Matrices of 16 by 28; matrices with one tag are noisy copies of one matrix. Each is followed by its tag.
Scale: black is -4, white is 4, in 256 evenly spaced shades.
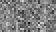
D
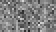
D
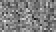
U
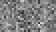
D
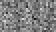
U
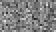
U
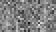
D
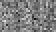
U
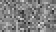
D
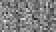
U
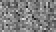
U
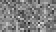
D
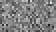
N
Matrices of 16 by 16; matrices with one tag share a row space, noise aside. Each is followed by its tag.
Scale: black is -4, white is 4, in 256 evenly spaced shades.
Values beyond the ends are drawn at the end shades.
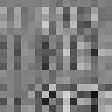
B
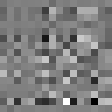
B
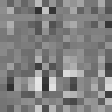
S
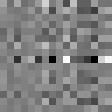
B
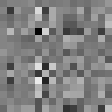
S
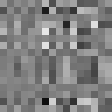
B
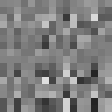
B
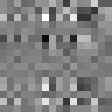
B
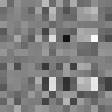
B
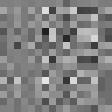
B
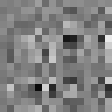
S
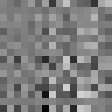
B
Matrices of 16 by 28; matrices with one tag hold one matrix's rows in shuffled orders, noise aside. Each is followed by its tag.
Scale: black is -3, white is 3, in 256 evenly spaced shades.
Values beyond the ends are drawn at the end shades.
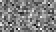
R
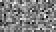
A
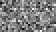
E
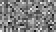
R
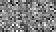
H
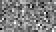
A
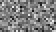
H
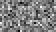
R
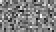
R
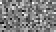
E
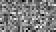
E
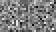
H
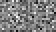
H
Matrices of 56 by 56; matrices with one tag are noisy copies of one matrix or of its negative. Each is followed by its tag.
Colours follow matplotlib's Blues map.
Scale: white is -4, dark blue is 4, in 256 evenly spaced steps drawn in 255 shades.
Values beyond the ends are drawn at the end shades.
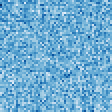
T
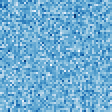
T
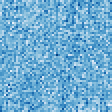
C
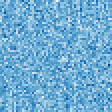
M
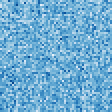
T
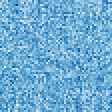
T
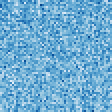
T
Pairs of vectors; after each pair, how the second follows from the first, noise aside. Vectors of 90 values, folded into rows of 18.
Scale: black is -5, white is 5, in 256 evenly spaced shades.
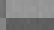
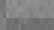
shrunk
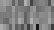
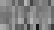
copied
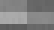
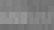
shrunk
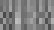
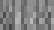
copied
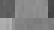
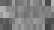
wrapped around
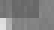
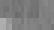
shrunk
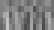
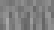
shrunk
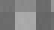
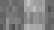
wrapped around
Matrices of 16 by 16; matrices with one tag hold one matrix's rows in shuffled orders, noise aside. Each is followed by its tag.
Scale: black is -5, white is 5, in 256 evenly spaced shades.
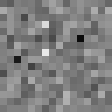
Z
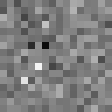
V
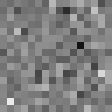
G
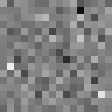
G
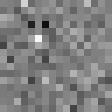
V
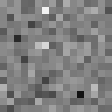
Z
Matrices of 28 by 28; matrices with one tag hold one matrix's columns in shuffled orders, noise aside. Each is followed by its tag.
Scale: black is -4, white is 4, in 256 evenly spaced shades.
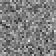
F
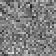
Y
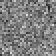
Y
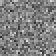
F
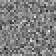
F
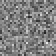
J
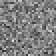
F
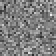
Y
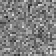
Y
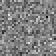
J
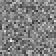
F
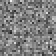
J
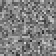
J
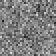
Y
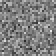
F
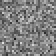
J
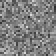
Y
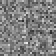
J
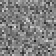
F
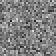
F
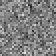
Y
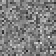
J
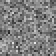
J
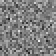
F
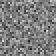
F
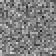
Y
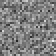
F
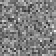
F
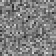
Y
